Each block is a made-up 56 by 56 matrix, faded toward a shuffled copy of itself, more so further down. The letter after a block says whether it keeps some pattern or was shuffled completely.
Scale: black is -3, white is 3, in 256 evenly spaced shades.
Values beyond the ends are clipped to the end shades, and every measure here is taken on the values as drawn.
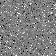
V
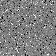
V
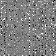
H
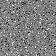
V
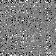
H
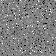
V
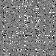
H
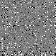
H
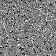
V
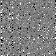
H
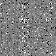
H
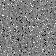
V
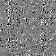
H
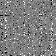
H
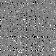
H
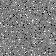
V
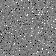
V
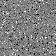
V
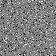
V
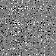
H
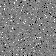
V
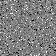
V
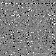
H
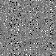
H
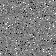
V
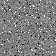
V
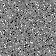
V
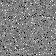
V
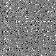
H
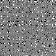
H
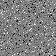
V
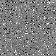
H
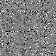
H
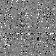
H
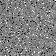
V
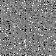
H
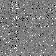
H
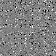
H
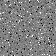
V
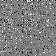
H
